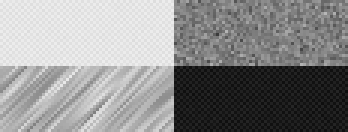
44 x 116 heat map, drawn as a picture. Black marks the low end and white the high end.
The table splits into 2 rows of 2 panels. Panel 1,1: very high, checkered, faint in contrast. Panel 1,2: middling, fine-grained. Panel 2,1: high, slanting up to the right. Panel 2,2: very low, checkered, faint in contrast.
